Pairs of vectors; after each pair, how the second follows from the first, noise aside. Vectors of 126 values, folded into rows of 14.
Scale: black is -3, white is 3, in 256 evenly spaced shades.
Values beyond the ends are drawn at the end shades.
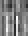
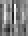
wrapped around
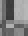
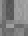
shrunk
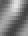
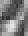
wrapped around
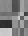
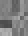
shrunk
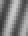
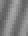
shrunk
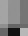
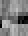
wrapped around
